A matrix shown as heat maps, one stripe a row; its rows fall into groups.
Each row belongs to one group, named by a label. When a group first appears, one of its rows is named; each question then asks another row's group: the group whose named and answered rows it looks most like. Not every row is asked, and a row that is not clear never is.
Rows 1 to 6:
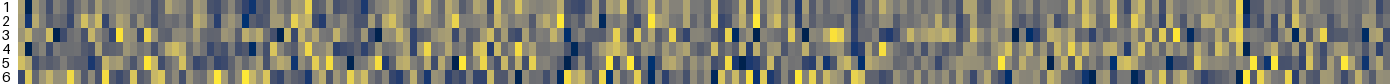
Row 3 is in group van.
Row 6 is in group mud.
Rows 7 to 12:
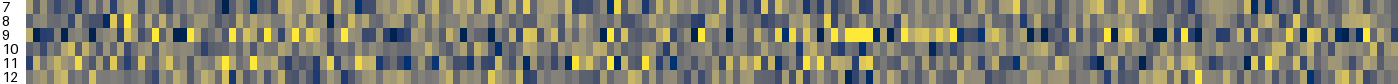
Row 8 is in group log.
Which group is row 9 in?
van
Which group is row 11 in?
mud
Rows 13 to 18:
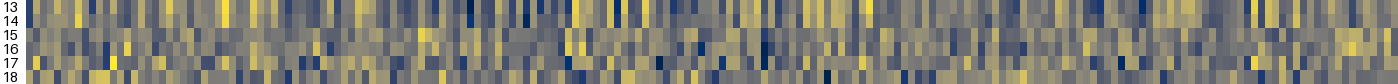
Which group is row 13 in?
mud
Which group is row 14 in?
mud
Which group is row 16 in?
log
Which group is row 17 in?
mud
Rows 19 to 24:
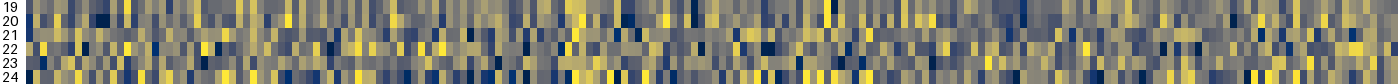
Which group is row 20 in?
log
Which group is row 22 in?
log
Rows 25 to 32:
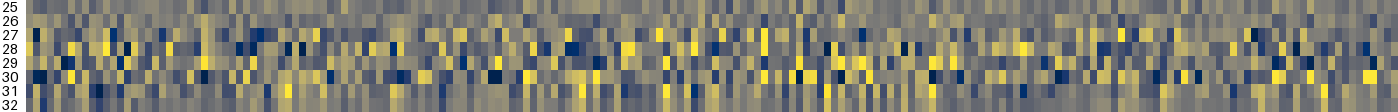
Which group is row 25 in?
van
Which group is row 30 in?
van
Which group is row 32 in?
log
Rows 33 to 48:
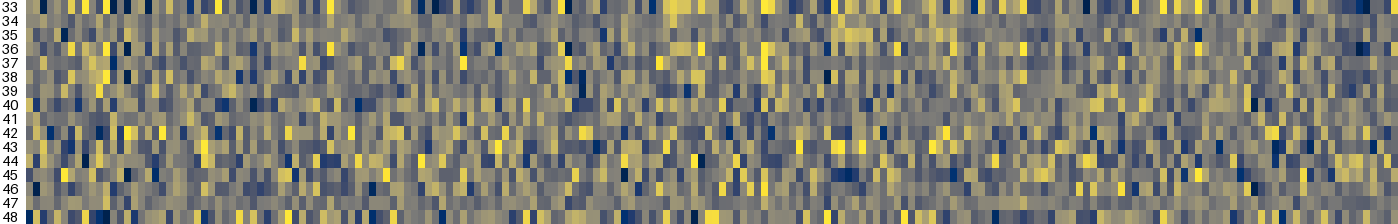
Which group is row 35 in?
van
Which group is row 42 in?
log
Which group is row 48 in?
log
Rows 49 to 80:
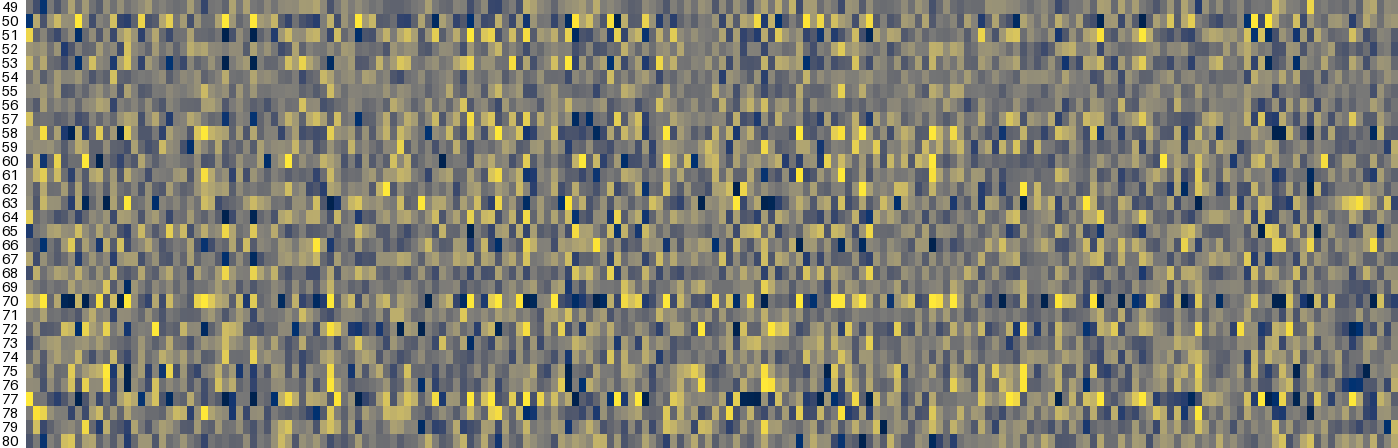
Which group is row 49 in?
van
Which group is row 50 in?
mud
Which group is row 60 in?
log
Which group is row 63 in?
log
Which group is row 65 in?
mud
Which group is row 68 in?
mud
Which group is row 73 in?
mud
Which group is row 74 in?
mud
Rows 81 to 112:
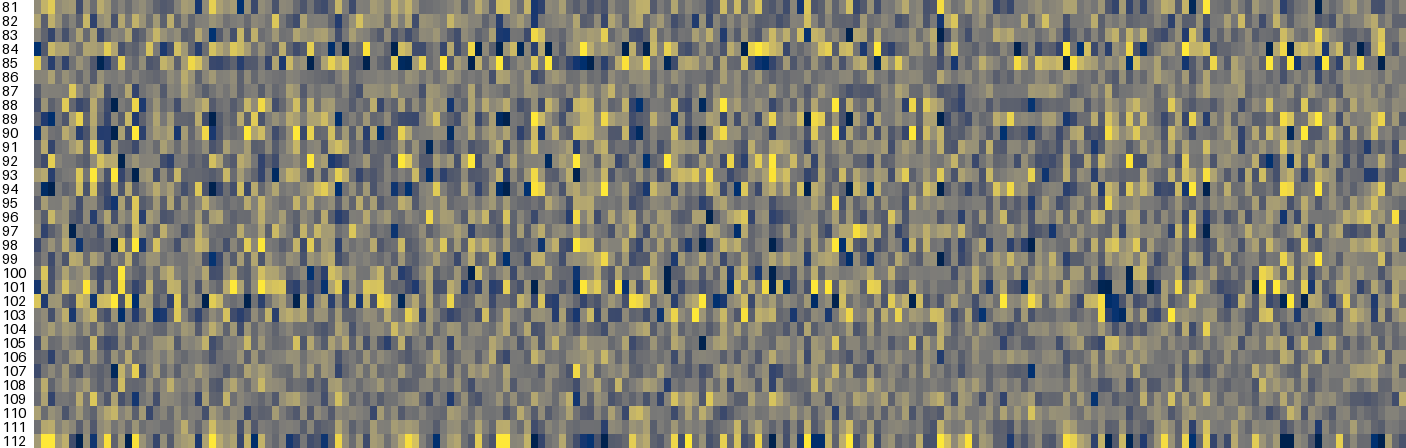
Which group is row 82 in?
log
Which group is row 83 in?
van
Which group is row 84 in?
mud
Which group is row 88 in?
log
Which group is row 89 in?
van
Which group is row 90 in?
log
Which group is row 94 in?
van
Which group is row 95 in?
log
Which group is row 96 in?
log
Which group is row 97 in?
van
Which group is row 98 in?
log
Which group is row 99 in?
van
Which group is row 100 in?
mud
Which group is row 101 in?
mud
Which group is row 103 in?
log
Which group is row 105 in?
log
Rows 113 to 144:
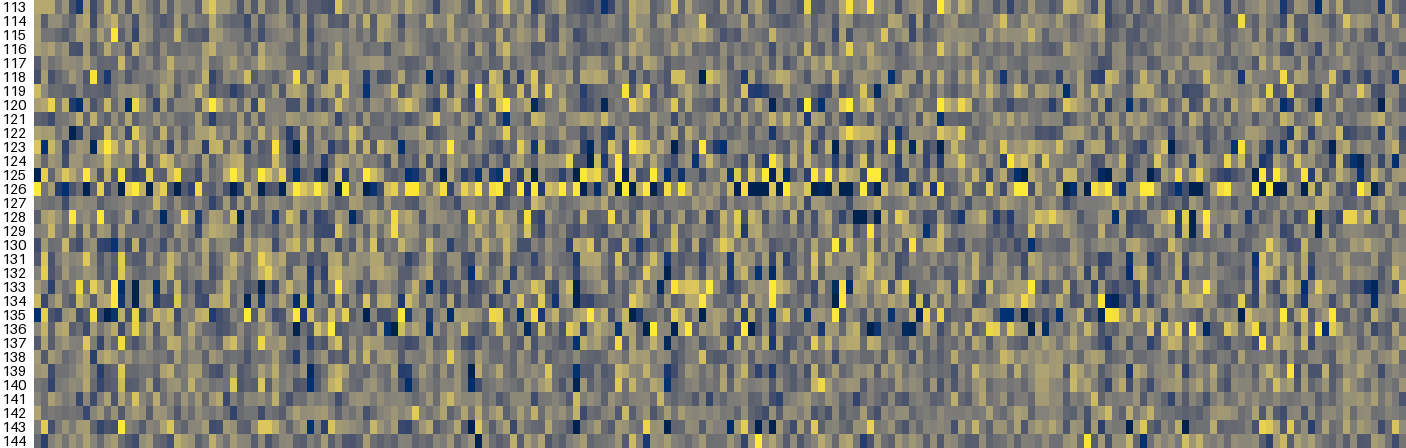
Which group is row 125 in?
mud
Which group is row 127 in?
van
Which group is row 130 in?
log
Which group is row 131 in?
mud
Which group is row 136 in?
van
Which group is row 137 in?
mud
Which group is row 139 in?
mud
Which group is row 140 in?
mud
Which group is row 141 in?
log
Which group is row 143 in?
mud
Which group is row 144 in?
mud
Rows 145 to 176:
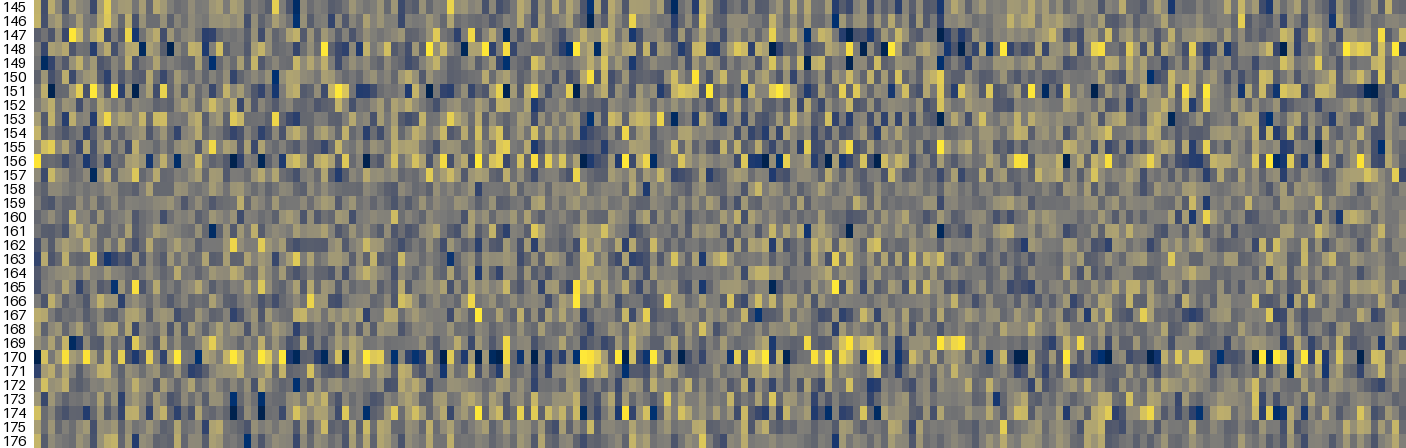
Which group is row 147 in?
van
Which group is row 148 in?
log
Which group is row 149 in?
van
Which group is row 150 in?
log
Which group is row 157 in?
log
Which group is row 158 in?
mud
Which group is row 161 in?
van
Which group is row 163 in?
log
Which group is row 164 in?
mud
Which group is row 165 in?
log
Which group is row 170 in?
mud
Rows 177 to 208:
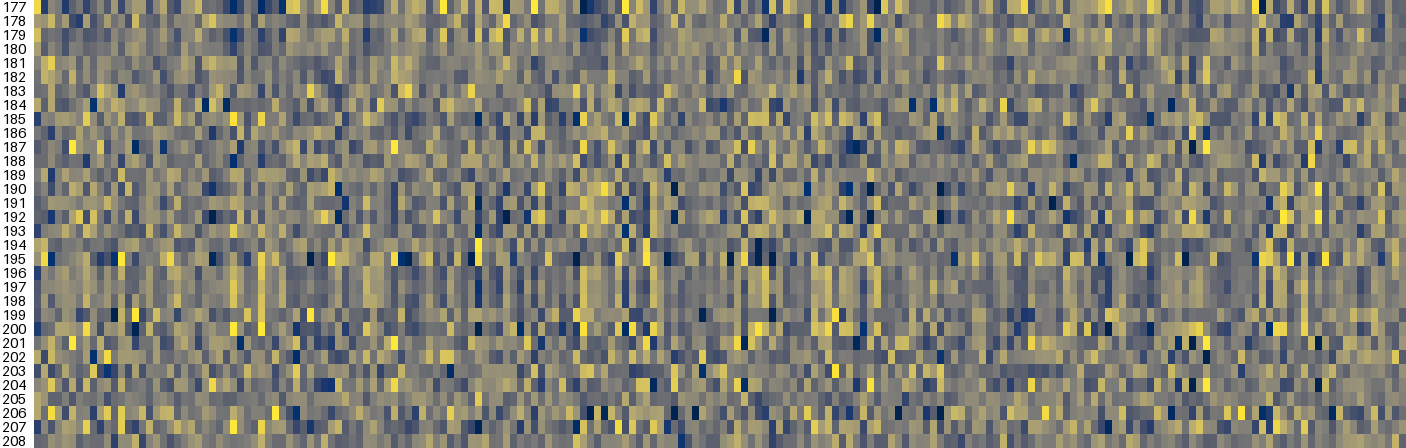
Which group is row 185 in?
mud
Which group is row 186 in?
van
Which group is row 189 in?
mud
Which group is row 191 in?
mud
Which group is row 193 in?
mud
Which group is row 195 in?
mud
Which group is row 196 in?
mud
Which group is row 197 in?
mud
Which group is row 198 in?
mud
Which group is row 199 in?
log
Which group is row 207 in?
mud
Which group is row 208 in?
log
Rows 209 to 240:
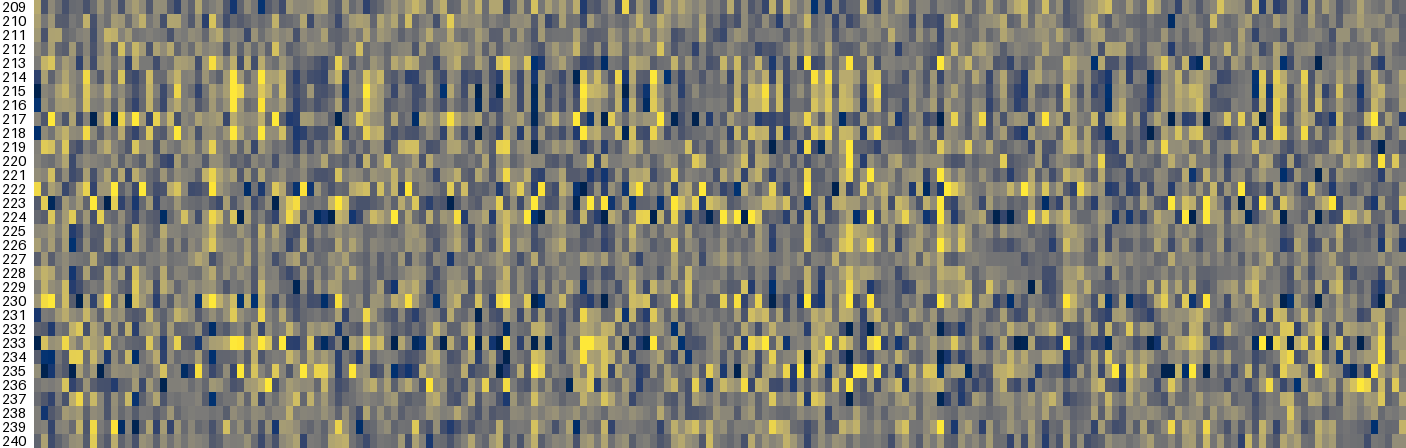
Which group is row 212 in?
log
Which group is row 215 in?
mud
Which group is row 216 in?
mud
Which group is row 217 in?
log
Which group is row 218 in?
mud
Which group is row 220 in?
log
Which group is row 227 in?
log
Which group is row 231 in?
mud
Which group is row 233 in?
mud
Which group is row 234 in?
van
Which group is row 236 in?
log
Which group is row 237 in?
van
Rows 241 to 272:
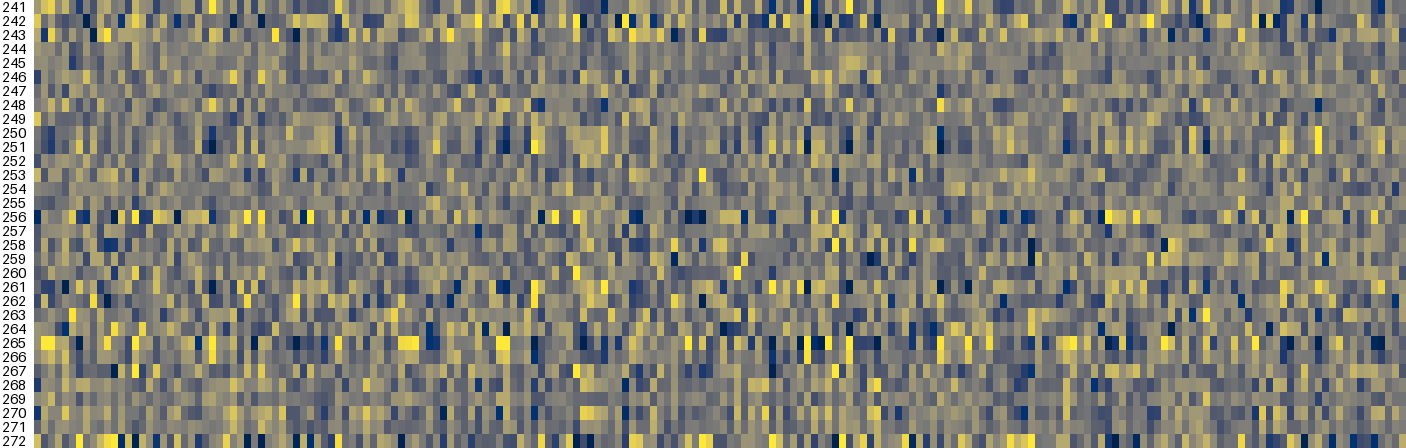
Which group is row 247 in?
van
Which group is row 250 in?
van
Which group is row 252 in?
mud
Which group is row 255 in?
van
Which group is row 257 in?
mud
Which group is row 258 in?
log
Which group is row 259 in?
van
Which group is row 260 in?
log
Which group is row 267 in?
log
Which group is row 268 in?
mud
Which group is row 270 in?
mud
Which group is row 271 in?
mud
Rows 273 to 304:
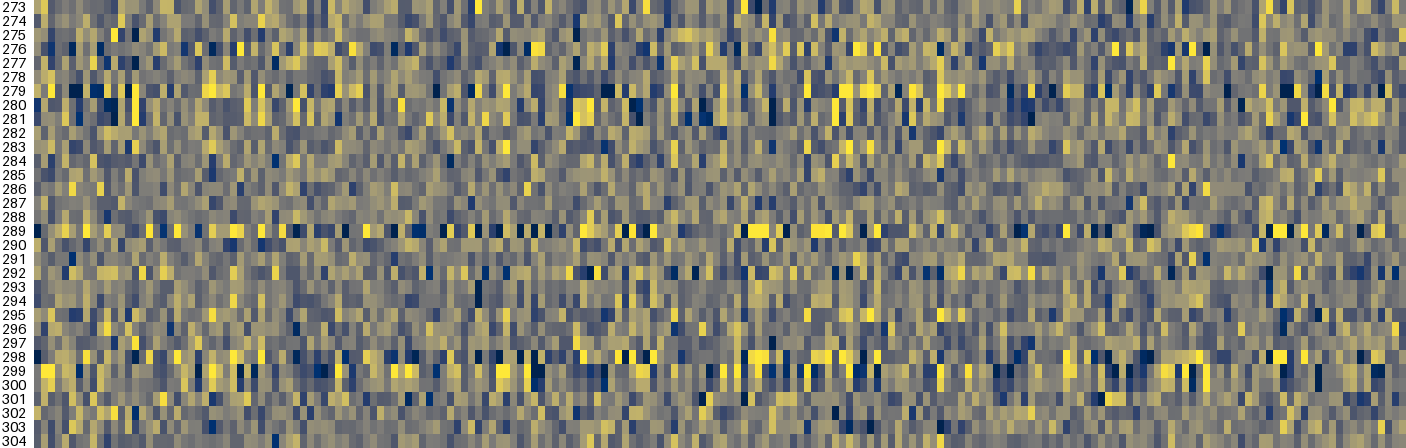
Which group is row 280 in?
log
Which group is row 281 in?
log
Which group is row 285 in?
van
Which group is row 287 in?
mud
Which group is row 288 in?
log
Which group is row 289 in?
mud
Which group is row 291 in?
van
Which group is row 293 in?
mud
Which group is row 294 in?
mud
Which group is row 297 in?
log
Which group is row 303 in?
van
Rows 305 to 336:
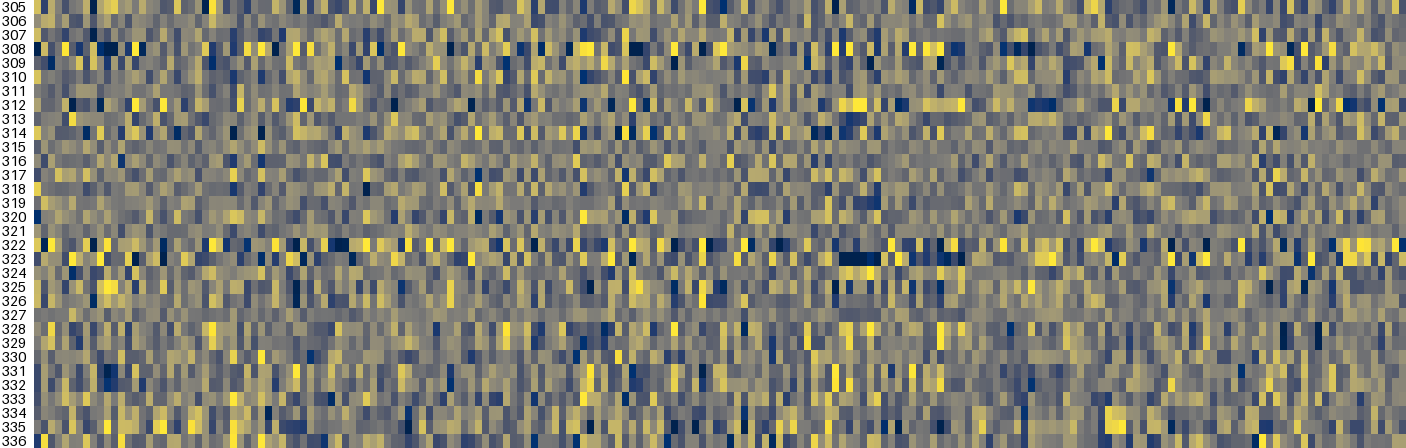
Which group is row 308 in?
log
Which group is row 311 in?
van
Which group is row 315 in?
mud
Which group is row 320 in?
mud
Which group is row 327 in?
van
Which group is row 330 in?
mud
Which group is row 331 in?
log
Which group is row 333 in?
mud
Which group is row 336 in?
mud
